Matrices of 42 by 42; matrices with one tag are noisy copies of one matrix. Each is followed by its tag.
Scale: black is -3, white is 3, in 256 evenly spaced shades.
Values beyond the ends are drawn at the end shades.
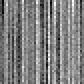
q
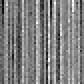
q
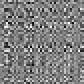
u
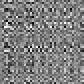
u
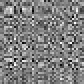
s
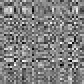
s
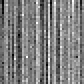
q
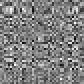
s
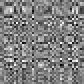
s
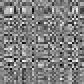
s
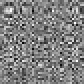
s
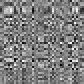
s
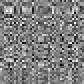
s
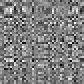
s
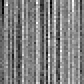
q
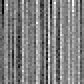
q
